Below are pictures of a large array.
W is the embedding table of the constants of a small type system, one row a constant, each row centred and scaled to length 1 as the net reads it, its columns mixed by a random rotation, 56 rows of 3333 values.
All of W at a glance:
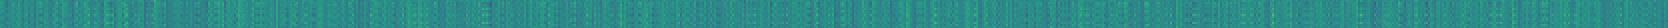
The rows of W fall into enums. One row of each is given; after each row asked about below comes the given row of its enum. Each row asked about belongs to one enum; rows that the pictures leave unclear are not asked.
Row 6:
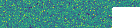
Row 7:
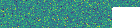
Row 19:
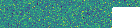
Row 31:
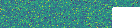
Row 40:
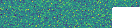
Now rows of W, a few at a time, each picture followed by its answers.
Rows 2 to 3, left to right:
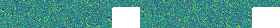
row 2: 7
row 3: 7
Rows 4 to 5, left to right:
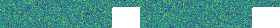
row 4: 19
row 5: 6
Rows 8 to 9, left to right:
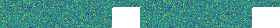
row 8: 6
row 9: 6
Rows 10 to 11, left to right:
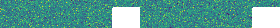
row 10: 31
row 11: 6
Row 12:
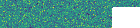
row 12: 6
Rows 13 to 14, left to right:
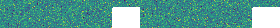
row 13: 19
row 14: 7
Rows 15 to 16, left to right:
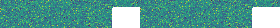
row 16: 31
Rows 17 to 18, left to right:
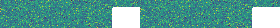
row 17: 31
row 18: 31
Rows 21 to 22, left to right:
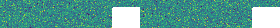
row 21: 6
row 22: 7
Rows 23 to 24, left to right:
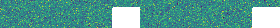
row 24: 19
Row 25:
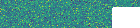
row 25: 31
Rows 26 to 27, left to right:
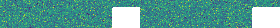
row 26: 6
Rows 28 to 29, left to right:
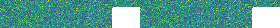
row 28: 31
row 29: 31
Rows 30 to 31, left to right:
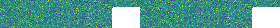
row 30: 31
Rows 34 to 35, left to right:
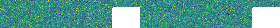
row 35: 6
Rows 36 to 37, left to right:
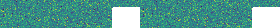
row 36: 7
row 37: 7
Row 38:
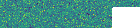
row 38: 6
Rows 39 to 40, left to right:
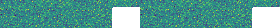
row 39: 40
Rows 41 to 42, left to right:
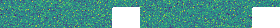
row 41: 40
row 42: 6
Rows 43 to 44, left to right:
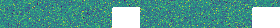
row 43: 19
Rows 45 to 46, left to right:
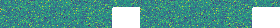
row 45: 31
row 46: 31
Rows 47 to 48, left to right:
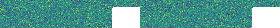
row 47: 31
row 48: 6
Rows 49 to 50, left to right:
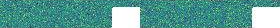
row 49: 6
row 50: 31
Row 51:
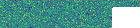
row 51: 6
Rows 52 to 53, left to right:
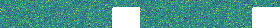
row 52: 31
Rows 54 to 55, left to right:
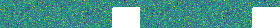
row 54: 19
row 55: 19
